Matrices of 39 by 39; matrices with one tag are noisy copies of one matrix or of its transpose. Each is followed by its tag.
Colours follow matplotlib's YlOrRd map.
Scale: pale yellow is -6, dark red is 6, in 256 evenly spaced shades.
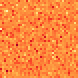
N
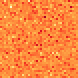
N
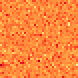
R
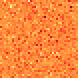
N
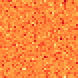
R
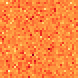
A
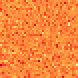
R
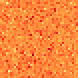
A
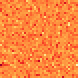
R
